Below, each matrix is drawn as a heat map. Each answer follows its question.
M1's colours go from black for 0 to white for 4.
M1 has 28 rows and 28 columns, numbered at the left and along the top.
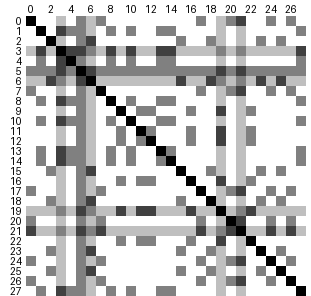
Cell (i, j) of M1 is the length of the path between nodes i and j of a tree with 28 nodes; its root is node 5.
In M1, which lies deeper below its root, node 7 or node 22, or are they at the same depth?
the same depth
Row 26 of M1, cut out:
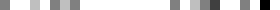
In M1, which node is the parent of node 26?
21
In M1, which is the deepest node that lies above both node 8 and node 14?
3
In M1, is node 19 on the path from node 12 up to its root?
yes
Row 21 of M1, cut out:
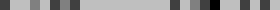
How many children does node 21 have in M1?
6
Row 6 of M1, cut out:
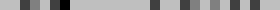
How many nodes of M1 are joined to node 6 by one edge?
6
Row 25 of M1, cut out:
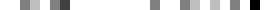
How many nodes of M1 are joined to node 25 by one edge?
1
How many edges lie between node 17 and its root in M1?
2
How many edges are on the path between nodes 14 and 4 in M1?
2
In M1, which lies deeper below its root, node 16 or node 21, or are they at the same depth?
node 16
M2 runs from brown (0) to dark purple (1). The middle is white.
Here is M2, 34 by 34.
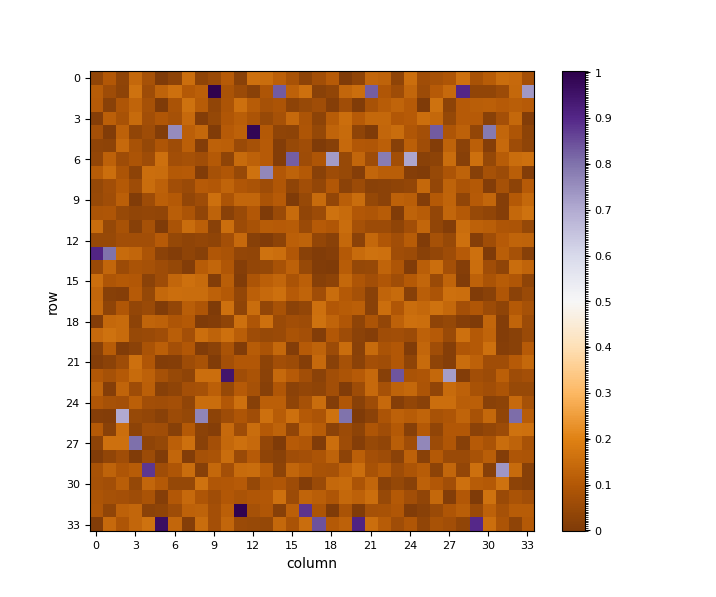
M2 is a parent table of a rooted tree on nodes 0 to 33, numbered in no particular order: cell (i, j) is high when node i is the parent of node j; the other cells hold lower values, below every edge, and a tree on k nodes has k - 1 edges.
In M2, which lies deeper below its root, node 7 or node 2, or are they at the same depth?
node 2
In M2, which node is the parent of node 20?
33
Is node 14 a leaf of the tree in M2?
yes
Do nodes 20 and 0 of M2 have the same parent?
no
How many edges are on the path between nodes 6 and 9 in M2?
5
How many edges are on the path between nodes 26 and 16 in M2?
7
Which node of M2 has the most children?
1
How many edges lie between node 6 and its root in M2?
6
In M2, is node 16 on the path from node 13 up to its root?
no
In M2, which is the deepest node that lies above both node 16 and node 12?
4
